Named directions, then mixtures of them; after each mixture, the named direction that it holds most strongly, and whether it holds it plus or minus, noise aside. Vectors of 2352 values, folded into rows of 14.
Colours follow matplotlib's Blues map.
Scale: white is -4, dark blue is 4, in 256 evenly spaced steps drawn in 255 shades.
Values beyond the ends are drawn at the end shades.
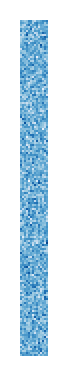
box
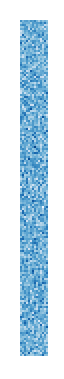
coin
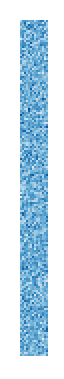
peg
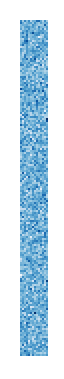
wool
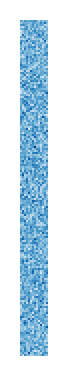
coin, plus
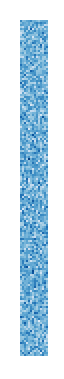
coin, plus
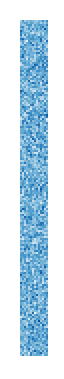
coin, minus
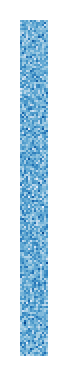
coin, plus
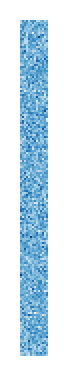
wool, minus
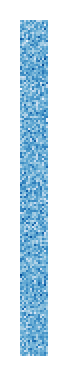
wool, minus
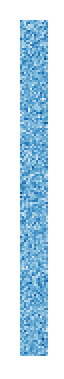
peg, minus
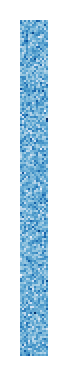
wool, plus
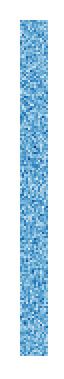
coin, plus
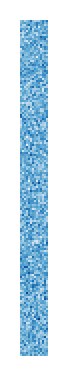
box, plus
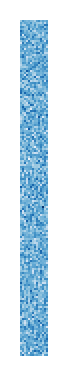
coin, minus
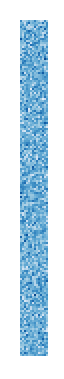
peg, minus
